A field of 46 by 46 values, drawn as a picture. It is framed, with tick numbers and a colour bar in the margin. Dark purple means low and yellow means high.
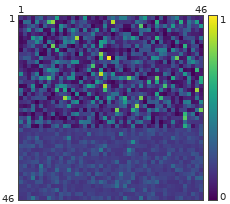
Histogram: skewed, a long tail of high values. Odd rows or columns: none. Average level on the scale: 20%. Mirror symmetry: none. Seam: horizontal, 60% of the way down, the bottom part calmer. Slope: none.
